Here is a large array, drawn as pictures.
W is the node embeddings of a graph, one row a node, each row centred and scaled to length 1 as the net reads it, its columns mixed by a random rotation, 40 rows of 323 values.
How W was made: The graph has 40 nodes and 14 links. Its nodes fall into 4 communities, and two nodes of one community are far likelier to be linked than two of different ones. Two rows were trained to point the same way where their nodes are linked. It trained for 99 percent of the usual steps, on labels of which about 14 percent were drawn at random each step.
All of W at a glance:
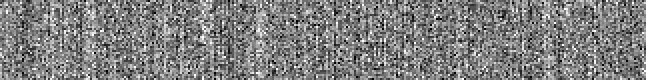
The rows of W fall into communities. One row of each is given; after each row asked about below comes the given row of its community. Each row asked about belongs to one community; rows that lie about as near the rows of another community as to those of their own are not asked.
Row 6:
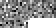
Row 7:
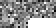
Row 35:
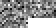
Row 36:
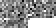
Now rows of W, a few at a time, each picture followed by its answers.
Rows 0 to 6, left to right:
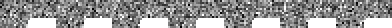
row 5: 6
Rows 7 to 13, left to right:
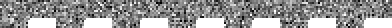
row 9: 6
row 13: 7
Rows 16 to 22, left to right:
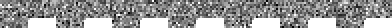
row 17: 6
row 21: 7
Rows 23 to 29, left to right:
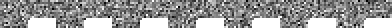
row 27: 36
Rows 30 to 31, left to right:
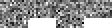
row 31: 35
